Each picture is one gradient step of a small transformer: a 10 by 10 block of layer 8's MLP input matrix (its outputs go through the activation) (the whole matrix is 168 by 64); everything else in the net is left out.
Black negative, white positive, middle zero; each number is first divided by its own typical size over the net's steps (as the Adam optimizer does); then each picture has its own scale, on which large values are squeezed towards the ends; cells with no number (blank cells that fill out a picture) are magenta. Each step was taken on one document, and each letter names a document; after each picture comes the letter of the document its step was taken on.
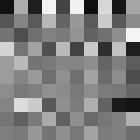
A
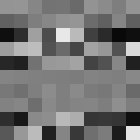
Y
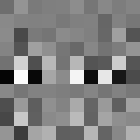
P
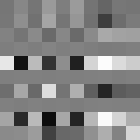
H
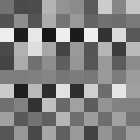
A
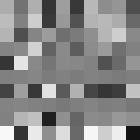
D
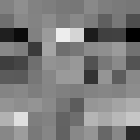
Y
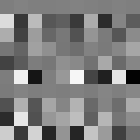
P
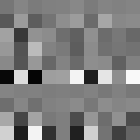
P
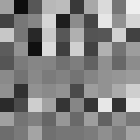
A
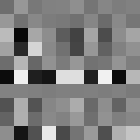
P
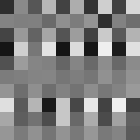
A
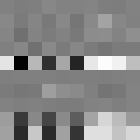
H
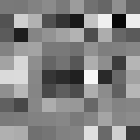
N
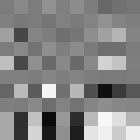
H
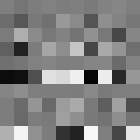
N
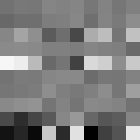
D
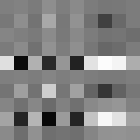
H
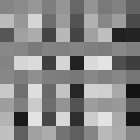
D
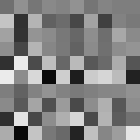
P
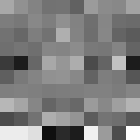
Y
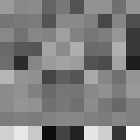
Y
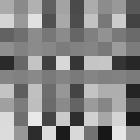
D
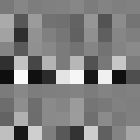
P
